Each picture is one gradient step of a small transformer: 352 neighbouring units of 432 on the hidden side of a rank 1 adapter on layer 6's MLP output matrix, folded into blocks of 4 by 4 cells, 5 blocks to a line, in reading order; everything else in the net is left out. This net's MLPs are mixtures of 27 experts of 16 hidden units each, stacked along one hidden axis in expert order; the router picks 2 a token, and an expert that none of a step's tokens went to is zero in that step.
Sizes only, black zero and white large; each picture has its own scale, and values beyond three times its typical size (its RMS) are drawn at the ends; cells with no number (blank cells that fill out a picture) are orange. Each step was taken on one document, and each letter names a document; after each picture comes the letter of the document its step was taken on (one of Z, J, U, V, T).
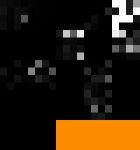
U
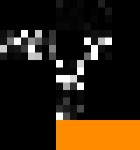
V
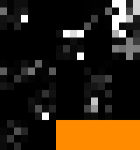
U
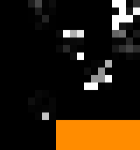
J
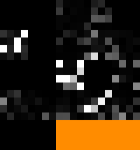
V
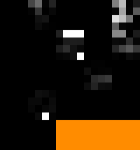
J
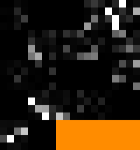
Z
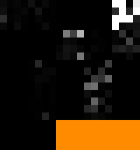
U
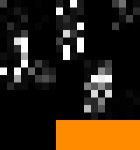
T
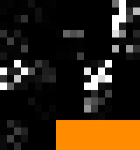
U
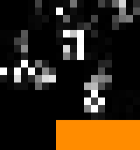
T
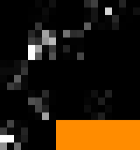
Z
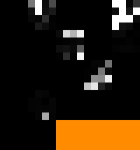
J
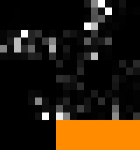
V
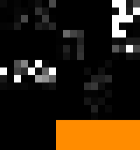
U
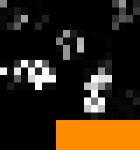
T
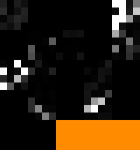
U
